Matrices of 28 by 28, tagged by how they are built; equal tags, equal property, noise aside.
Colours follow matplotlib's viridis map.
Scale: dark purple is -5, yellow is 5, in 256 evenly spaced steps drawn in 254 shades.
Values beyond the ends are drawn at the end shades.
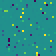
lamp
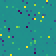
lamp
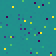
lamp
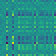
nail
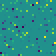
lamp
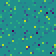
lamp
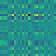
nail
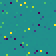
lamp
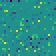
lamp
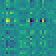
nail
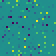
lamp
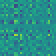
nail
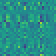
nail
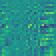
nail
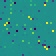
lamp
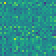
nail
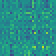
nail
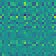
nail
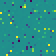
lamp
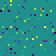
lamp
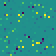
lamp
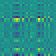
nail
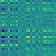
nail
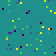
lamp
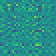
nail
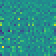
nail
